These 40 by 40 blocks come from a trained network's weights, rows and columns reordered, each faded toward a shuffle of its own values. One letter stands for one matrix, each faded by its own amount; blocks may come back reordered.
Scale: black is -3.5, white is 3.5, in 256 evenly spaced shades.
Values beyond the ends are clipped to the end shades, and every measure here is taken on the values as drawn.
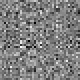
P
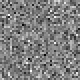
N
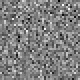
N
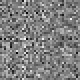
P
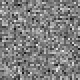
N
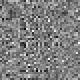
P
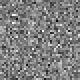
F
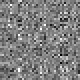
P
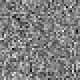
N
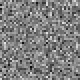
N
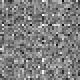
P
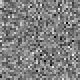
N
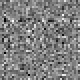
P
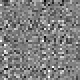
P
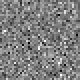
F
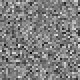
N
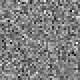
N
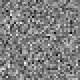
N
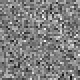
N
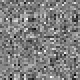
P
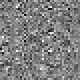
P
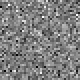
F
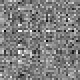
P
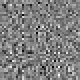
P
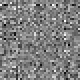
P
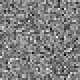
N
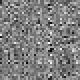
P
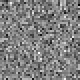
N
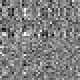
P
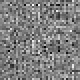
P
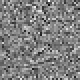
N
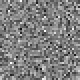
N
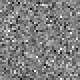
F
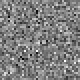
F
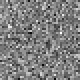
N
